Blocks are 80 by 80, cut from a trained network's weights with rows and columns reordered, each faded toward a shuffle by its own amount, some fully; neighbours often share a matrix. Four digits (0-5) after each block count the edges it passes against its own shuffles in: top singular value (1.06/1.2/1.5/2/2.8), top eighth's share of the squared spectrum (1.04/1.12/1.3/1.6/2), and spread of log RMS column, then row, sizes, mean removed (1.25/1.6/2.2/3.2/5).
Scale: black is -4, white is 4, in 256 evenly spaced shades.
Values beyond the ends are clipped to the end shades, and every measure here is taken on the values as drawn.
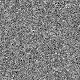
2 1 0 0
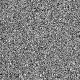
1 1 0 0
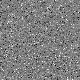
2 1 0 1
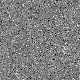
0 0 0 0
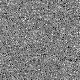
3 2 0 1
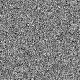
2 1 0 0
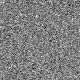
2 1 0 0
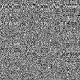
4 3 1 2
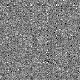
3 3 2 1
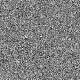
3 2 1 1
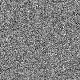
2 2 1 0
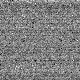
3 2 0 1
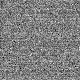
2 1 0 0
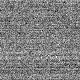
3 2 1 1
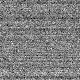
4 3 0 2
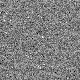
0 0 0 0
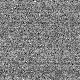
2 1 0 0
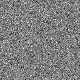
2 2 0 0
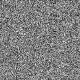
2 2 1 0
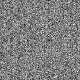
3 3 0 1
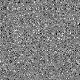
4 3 0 2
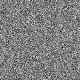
2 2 0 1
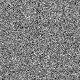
1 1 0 0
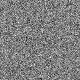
0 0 0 0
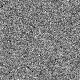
0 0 0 0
